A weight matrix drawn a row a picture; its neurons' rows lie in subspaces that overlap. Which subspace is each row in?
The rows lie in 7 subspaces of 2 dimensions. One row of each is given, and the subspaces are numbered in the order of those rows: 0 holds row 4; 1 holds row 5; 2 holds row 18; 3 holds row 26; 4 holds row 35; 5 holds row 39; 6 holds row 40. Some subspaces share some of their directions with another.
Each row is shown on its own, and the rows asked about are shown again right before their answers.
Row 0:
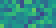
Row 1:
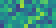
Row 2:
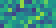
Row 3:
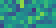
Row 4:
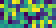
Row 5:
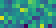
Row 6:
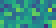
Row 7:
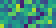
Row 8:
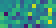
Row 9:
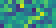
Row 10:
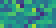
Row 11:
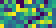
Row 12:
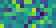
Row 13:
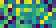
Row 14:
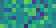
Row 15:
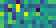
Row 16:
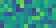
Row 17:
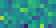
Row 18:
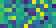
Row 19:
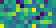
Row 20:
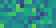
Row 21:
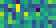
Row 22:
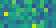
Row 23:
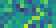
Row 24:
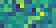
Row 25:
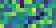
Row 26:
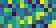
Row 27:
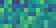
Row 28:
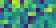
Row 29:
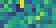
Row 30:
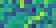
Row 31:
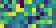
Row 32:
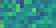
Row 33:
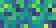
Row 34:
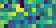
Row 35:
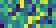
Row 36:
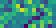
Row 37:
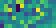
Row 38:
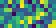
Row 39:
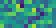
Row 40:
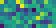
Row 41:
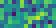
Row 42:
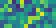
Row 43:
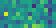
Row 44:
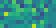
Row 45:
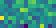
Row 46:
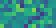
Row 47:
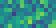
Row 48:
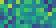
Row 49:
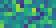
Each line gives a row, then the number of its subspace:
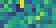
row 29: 2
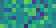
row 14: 2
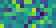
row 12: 2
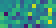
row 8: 4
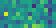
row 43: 4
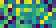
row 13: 5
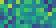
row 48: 5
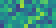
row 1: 4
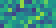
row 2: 5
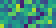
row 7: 4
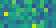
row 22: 4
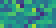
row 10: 5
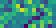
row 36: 1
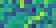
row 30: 0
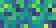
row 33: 3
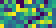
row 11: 6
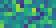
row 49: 3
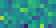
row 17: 1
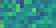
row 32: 1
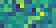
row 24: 5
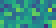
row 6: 3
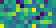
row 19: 6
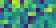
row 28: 6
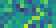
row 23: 1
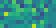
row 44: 4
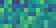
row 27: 6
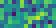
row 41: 0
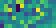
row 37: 0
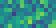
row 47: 3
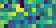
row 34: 2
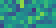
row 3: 1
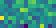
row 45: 1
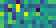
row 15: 0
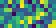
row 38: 3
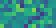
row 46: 1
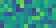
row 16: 3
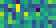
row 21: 0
